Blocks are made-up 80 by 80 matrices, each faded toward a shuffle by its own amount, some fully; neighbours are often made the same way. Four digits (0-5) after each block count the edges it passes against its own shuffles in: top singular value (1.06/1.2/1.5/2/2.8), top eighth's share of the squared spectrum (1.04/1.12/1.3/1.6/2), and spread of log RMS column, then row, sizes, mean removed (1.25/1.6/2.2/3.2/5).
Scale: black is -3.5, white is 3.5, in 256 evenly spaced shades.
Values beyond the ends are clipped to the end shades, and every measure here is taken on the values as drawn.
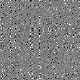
4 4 2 2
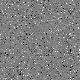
3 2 0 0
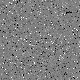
0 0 0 0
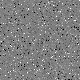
1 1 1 0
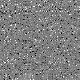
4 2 1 1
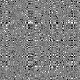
5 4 3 3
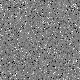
0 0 0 0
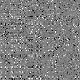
4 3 2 2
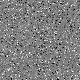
0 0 0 0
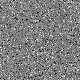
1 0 0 0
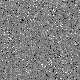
1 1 0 0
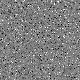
0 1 0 0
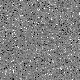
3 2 1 0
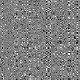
4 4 3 2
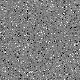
3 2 1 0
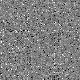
3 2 1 0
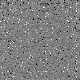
3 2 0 1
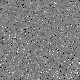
0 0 0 0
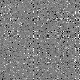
4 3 2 2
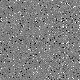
3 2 1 0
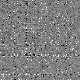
3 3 2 2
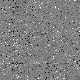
3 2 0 1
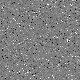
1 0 0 0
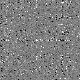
3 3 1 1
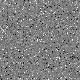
3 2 0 1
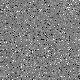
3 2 0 1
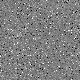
2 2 0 0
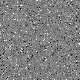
2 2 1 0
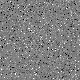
1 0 0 0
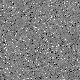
1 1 0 0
